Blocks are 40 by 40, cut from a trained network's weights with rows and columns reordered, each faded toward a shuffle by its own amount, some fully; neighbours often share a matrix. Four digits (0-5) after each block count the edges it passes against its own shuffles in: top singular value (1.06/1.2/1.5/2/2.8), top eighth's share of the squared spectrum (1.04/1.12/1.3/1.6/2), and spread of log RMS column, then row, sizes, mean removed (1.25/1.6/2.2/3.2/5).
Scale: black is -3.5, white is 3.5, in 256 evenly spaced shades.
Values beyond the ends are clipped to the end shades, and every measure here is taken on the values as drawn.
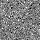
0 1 0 0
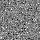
0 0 0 0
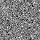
0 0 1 0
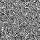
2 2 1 1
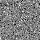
0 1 0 0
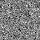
0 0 0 0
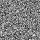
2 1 0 0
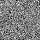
2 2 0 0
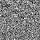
0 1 0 0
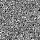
0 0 0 0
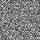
3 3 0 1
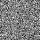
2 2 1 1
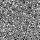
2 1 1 0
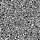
0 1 0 0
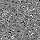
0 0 0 0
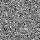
2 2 1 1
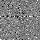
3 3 0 1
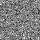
1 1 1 0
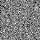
0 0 0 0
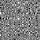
3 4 2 2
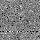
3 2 0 1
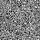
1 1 0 0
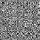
3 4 2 2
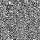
2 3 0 1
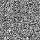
2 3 1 1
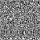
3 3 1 2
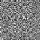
4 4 2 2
